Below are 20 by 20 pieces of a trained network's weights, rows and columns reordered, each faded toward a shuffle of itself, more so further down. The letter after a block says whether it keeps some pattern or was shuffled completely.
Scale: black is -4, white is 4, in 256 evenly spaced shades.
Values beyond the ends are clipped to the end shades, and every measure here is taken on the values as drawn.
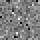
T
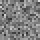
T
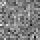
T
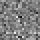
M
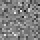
T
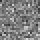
M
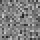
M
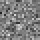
M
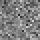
T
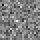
T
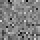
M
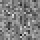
M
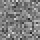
M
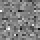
M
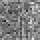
M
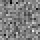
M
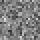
M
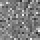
T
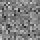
T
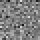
M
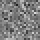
M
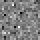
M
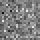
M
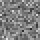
T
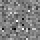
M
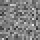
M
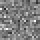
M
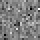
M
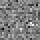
M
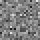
M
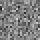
T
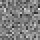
M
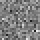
T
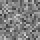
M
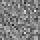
T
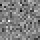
T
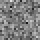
T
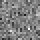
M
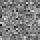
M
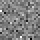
T
